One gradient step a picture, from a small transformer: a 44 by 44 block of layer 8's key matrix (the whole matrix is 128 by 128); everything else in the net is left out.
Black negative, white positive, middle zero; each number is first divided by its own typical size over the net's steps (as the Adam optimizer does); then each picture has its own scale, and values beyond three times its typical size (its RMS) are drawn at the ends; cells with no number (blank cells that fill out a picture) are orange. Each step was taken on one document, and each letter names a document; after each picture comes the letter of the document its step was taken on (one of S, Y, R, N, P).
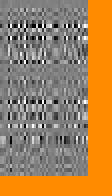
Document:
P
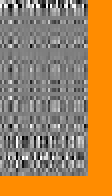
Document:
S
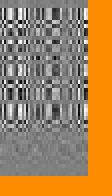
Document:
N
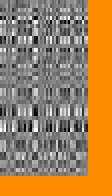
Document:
N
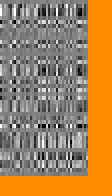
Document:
S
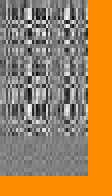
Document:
N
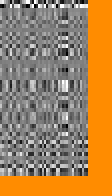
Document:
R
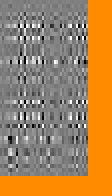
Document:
P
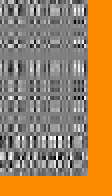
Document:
S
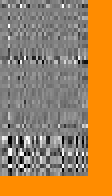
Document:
P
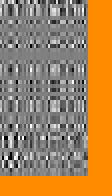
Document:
S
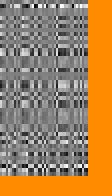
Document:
R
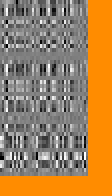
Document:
S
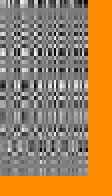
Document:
R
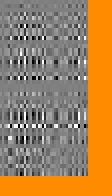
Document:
P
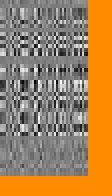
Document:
R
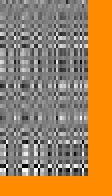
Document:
R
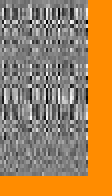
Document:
N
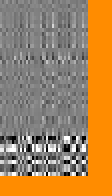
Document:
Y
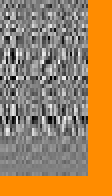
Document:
Y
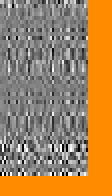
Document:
Y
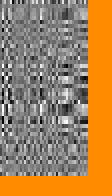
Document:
Y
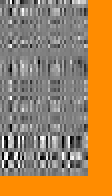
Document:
S
